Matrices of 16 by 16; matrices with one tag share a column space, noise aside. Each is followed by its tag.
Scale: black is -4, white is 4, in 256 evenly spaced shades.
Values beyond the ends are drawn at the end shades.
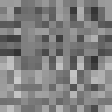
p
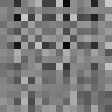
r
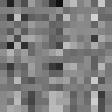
r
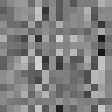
p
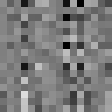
r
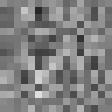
p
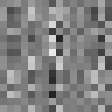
p
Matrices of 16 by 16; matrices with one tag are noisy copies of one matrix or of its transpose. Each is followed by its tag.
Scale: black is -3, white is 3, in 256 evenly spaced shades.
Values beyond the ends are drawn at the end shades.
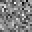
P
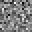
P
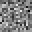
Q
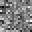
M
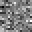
M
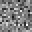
Q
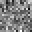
M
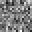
M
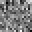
M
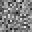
Q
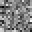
M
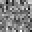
M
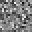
P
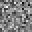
P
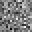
Q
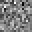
P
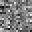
M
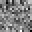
M
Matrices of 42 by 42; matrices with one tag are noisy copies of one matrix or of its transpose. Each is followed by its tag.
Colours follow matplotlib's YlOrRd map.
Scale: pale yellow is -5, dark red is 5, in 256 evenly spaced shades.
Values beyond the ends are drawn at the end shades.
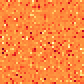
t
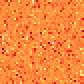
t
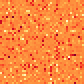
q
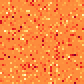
q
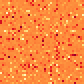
q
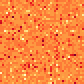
q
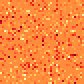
q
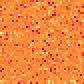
t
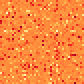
q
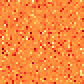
t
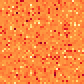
q
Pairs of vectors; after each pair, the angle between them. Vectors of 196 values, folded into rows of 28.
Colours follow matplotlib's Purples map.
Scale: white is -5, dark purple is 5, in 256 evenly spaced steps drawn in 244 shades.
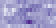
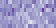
partly opposed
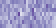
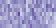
nearly parallel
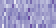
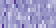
nearly opposite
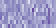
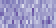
partly aligned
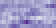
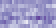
nearly opposite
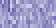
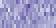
partly opposed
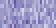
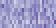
nearly opposite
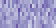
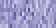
partly opposed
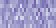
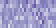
nearly parallel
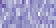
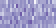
orthogonal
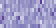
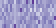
orthogonal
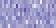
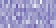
nearly parallel
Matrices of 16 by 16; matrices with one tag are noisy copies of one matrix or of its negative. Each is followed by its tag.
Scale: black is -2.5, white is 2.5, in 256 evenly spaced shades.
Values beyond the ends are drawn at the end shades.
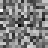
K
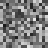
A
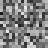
K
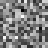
A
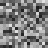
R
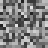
K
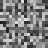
K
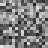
R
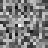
K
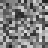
A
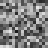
R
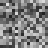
R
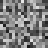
K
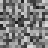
K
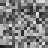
R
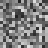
A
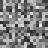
K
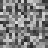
K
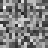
K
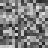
R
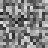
K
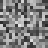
K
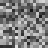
R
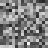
R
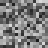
R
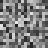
K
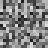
K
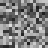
R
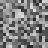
A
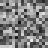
R
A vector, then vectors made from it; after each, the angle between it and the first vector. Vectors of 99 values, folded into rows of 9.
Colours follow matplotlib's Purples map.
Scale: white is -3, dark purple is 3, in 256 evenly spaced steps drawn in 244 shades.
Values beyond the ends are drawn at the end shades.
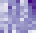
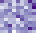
partly aligned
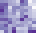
nearly opposite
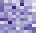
partly opposed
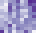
nearly parallel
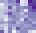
nearly parallel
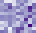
orthogonal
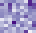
partly aligned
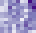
nearly parallel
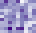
orthogonal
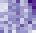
nearly parallel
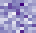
orthogonal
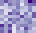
partly aligned
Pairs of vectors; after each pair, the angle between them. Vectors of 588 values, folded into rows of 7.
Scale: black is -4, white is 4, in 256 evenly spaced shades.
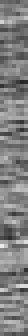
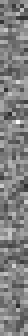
partly opposed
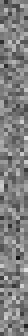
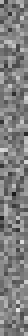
partly aligned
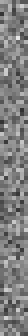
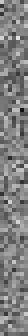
partly aligned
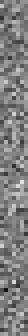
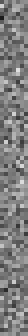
nearly parallel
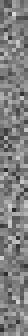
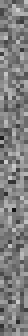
partly aligned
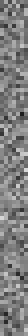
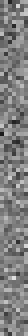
partly aligned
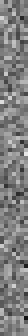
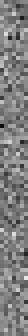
partly aligned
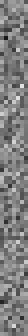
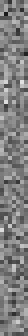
orthogonal
